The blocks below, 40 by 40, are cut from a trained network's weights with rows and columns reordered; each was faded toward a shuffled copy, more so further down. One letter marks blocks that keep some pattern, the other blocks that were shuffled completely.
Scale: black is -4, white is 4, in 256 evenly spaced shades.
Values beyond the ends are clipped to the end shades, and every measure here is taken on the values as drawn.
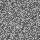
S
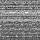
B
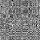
B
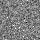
S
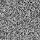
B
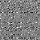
B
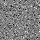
S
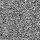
S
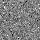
S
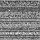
B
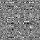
B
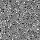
S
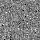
S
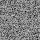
S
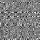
B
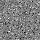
S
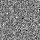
S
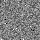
S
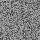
S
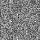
B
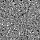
S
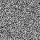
S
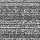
B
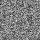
S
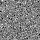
S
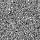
S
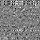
B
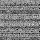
B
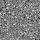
S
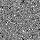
S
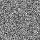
S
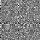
B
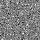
S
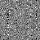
B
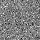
S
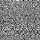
B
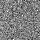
S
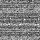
B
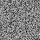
S
